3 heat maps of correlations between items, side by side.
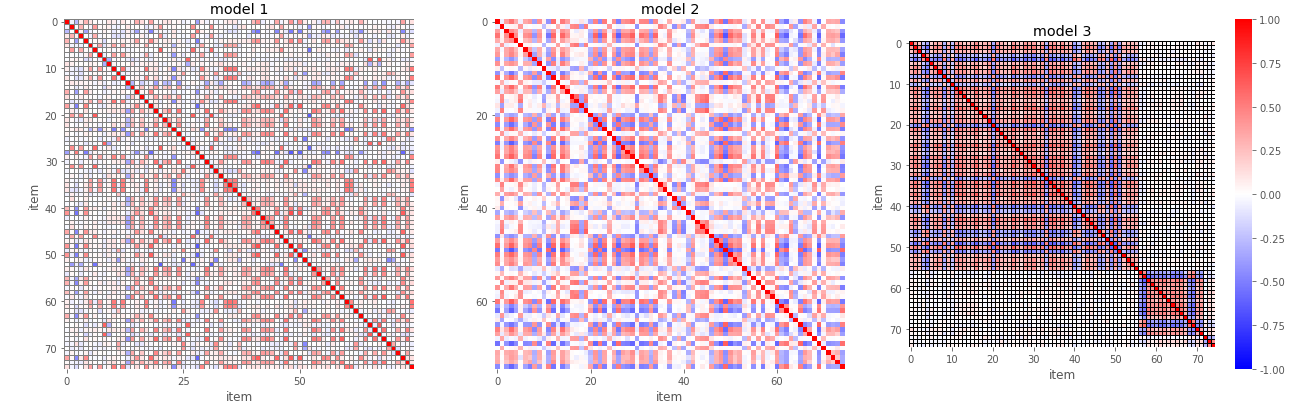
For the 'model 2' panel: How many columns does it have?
75
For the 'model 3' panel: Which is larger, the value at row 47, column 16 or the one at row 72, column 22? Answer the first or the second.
the second
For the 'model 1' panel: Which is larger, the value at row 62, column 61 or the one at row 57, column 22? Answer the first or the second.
the second
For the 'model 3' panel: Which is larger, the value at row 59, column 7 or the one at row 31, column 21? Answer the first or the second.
the second
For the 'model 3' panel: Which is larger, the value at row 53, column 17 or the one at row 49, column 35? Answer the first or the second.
the first
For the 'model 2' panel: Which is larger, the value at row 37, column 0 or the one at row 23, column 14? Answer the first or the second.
the second
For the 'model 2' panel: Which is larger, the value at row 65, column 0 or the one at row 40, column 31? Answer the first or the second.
the second
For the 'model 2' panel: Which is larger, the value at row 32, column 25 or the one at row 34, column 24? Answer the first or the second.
the first
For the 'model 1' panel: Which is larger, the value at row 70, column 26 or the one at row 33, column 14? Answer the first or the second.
the second
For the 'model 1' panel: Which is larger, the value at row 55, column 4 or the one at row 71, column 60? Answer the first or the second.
the first
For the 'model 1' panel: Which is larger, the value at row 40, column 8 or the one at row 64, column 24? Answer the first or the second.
the second
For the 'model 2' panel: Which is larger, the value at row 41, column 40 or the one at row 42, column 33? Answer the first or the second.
the first
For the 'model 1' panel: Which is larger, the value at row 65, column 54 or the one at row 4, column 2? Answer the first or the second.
the first
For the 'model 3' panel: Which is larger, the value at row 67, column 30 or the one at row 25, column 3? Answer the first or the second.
the first
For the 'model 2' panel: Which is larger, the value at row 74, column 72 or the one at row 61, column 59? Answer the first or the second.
the second
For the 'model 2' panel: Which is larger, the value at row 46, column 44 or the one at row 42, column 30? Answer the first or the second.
the first
